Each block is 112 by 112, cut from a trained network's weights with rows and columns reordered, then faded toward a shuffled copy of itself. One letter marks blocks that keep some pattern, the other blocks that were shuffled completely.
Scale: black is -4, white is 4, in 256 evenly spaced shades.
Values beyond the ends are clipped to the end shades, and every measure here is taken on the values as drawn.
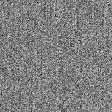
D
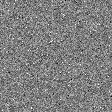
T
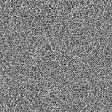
D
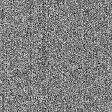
D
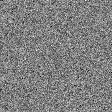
T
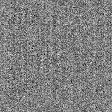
D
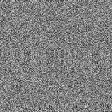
D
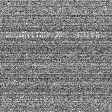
D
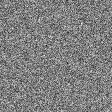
T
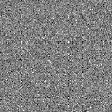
D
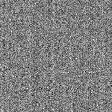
D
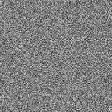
D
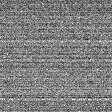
D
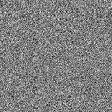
D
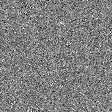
T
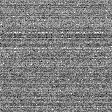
D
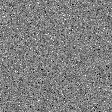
T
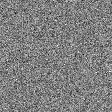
T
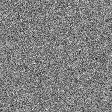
T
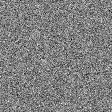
T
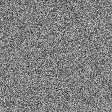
T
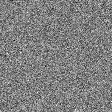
T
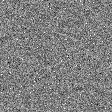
T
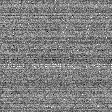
D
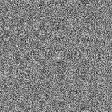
D
